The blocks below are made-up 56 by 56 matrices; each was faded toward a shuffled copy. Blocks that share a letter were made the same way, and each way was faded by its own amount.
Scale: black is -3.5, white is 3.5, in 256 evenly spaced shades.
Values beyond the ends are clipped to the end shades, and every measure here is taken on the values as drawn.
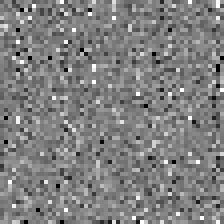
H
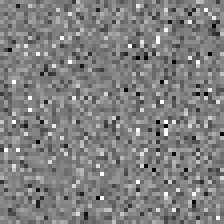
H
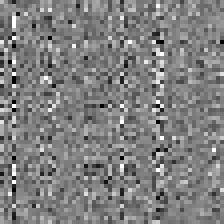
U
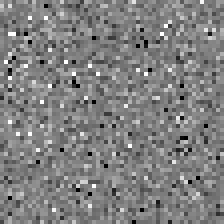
H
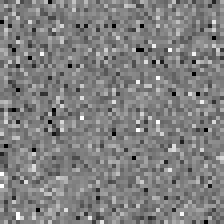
H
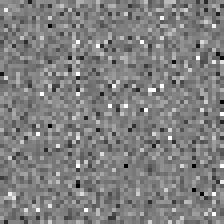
H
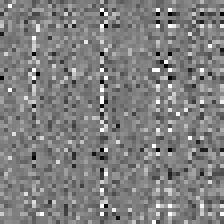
U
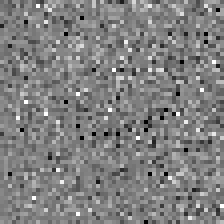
H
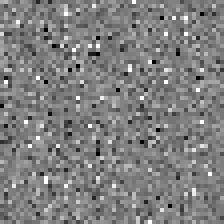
H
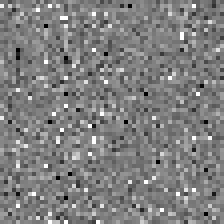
H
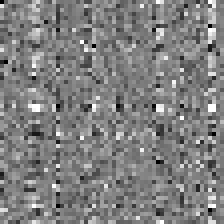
U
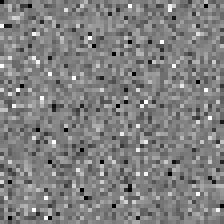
H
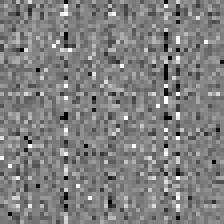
U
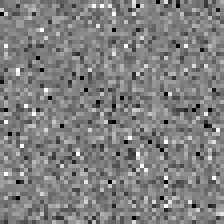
H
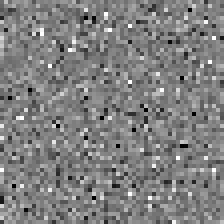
H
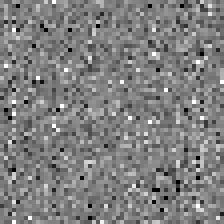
H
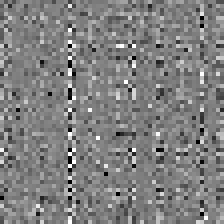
U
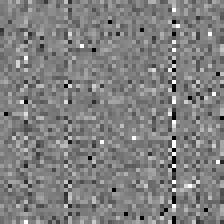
U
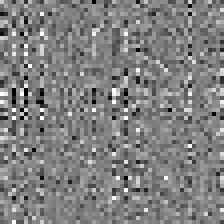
U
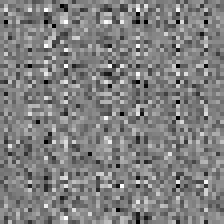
U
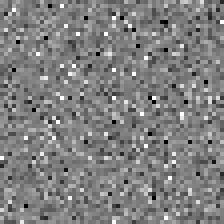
H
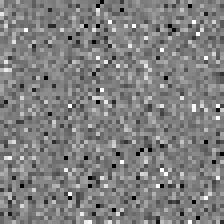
H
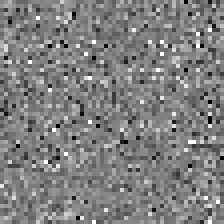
H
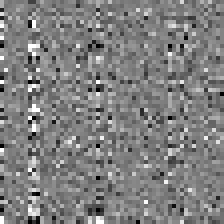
U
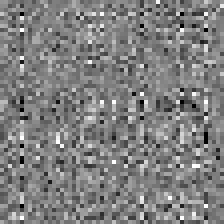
U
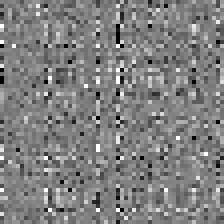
U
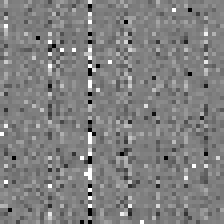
U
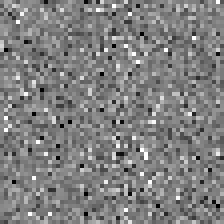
H
